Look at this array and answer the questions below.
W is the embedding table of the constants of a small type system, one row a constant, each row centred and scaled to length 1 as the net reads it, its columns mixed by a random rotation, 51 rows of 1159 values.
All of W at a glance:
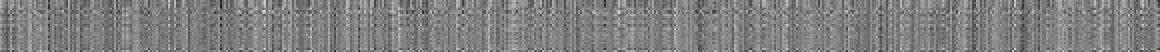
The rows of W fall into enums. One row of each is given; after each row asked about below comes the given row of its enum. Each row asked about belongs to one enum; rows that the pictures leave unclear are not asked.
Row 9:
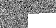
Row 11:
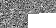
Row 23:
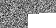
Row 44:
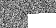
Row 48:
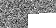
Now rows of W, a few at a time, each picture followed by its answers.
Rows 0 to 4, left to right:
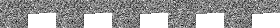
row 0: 48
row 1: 48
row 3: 11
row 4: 48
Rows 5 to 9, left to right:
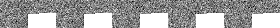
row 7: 9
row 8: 44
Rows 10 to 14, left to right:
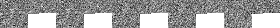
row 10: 11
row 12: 23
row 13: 23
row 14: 44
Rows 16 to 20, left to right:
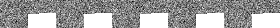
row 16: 48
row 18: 9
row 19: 48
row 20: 44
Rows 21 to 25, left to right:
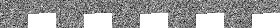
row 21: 11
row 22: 44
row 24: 48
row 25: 48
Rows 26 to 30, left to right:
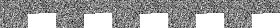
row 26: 44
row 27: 48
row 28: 44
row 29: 44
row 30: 44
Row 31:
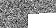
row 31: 48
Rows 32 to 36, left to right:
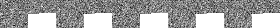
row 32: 11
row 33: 44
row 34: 23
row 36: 44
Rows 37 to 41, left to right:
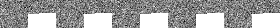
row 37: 9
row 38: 44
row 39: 11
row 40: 48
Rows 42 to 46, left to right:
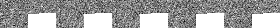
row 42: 11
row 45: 48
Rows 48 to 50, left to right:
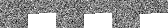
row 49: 48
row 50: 44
